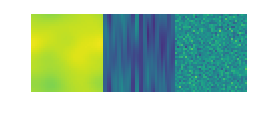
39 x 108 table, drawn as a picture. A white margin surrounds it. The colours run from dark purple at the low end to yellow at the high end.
The table splits into one row of 3 panels. Panel 1,1: very high, smooth, faint in contrast. Panel 1,2: low, streaked downward. Panel 1,3: middling, fine-grained.
